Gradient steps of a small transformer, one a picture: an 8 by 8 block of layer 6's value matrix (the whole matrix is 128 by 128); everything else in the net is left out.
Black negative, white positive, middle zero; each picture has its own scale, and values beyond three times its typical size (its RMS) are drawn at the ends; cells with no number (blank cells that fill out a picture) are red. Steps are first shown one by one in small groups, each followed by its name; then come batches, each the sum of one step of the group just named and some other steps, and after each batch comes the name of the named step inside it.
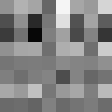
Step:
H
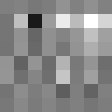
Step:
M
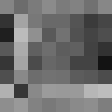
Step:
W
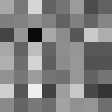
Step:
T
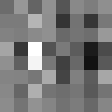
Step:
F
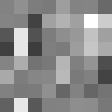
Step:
M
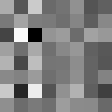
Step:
T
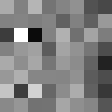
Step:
T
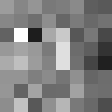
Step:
T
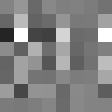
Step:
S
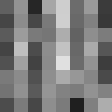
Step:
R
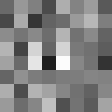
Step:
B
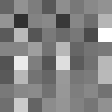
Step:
S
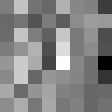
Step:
B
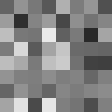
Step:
B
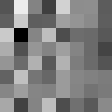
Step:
B
